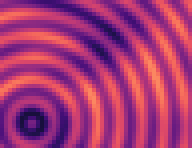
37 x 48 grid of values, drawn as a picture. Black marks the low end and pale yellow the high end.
Ninth with the lowest average: bottom left. Ninth with the highest average: middle right. Mirror symmetry: none. Rings: centred on the bottom left. Odd rows or columns: none.
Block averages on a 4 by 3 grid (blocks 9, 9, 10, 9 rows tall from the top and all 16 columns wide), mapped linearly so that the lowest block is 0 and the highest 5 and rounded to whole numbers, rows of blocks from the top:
313 | 414 | 345 | 033
